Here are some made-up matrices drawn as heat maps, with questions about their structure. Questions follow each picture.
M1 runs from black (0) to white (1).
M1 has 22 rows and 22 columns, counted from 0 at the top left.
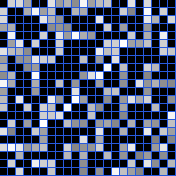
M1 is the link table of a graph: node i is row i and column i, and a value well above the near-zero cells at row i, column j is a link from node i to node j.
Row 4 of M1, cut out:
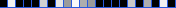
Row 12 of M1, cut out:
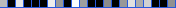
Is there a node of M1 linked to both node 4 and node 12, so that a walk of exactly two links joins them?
yes
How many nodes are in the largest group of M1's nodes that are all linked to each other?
6
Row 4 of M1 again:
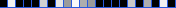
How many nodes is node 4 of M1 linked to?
10
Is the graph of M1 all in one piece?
yes
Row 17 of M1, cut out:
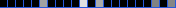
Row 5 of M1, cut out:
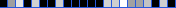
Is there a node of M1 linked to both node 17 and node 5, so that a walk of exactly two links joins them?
no
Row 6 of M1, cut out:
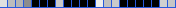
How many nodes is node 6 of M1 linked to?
10
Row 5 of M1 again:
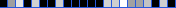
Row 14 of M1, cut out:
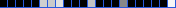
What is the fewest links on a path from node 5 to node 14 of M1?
1
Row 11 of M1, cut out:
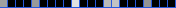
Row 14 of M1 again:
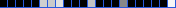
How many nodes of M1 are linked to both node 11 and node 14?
0
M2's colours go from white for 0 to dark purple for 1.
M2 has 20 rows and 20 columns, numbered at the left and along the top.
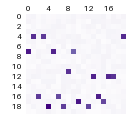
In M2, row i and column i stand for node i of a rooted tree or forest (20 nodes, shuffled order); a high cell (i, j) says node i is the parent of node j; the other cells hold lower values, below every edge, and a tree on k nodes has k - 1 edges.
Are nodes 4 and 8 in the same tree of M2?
no
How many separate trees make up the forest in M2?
2
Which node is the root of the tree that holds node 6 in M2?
18
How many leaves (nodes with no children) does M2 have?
13
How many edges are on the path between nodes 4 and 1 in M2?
1
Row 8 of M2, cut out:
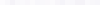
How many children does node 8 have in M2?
0
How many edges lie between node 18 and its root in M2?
0
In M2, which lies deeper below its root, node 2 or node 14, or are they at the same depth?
the same depth
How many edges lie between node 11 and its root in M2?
0
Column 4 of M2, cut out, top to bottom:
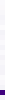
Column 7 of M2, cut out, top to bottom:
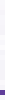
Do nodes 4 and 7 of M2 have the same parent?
yes
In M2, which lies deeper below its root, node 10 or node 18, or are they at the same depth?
node 10
